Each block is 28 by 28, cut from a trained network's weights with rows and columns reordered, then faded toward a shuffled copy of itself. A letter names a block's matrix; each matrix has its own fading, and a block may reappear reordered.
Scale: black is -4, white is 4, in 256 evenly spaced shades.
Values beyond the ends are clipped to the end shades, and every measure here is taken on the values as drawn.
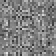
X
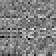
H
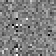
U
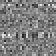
H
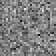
U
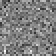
H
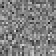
X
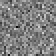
U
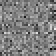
H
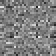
H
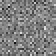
X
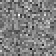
U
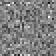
H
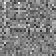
H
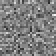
X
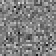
U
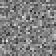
U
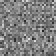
X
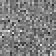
U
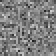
U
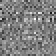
H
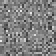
X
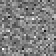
U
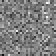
U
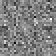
X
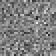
H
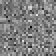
X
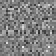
H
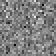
U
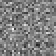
X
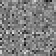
H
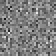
X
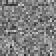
H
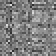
X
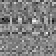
H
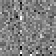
U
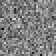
U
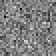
U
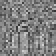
X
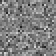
U
